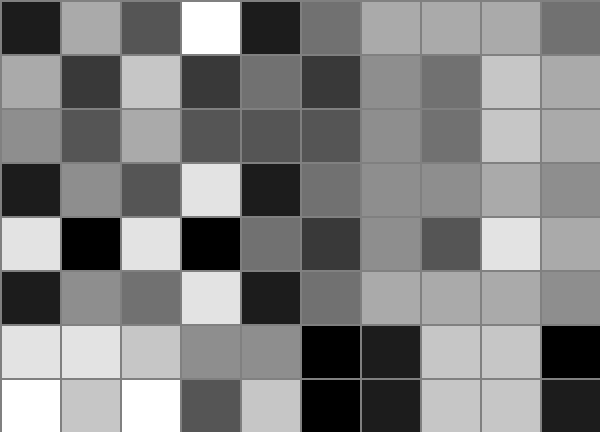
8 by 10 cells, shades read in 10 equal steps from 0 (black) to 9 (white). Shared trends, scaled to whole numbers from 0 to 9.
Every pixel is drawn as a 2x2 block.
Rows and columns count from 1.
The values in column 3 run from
3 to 9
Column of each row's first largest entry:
4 3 9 4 1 4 1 1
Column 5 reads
1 4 3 1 4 1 5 7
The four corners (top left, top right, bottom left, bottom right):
1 4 9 1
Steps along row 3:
down up down same same up down up down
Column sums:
39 36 47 38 26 19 34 42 54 33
